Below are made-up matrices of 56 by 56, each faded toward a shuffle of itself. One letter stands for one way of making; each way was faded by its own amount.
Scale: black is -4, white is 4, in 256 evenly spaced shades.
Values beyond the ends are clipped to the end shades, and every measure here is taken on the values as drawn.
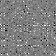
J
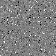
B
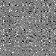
J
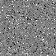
B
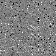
B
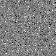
B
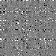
J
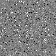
B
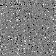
B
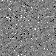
B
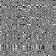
J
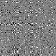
J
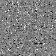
B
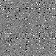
J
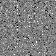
B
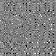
J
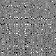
J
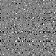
J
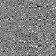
J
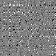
J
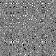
J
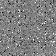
B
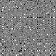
J
